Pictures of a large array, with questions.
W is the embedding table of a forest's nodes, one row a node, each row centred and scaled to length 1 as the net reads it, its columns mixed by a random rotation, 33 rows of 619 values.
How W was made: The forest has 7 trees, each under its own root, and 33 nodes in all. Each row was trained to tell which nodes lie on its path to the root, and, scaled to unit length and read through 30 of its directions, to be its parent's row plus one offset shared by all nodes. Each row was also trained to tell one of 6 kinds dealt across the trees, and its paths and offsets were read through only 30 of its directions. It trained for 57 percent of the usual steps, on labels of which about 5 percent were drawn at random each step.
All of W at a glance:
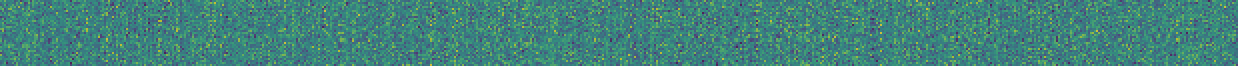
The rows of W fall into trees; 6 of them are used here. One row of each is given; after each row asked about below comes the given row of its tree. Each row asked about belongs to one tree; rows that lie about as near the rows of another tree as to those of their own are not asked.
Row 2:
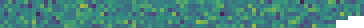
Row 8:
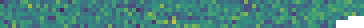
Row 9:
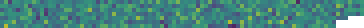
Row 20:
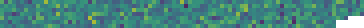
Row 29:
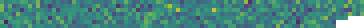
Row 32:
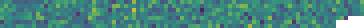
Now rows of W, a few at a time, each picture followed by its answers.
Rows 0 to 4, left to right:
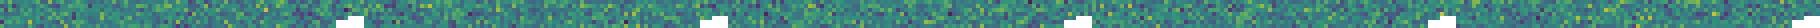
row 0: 29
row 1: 2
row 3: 29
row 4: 9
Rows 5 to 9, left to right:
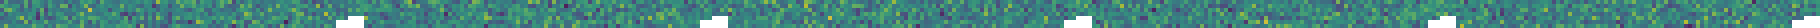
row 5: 2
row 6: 20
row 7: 29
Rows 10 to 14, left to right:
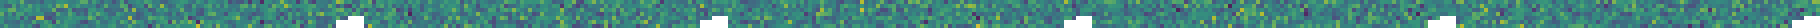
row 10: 8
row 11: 9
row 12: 32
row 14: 29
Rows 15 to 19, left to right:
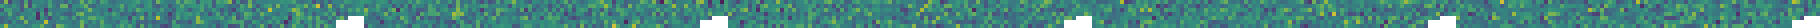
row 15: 2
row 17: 2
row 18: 32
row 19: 20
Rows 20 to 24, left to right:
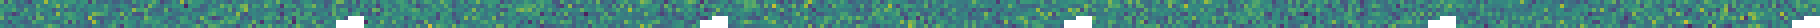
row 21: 29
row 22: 8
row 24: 20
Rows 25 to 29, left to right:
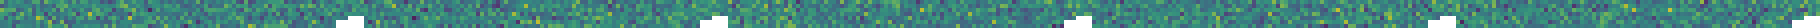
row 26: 8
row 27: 29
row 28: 20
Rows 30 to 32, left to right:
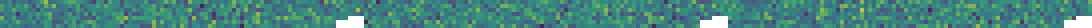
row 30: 20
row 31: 32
